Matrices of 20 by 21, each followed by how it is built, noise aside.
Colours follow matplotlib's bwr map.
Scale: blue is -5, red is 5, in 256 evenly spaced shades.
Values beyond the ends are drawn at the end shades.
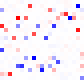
sparse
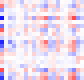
low rank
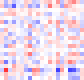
low rank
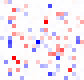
sparse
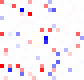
sparse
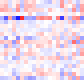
low rank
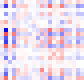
low rank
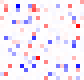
sparse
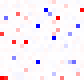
sparse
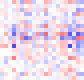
low rank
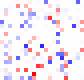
sparse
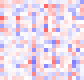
low rank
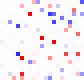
sparse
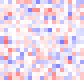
low rank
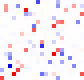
sparse
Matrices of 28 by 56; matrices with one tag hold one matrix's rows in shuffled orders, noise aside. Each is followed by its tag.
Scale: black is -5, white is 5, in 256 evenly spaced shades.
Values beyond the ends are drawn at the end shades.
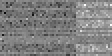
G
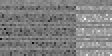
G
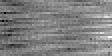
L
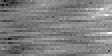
L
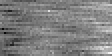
L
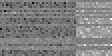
G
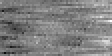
L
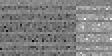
G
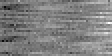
L
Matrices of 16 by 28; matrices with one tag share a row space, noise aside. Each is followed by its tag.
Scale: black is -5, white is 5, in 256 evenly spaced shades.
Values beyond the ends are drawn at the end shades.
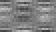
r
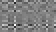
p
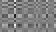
p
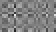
p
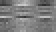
r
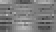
r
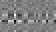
p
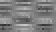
r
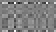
p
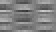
r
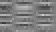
r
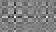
p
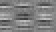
r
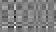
p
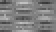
r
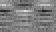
r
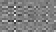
p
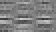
r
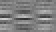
r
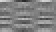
r
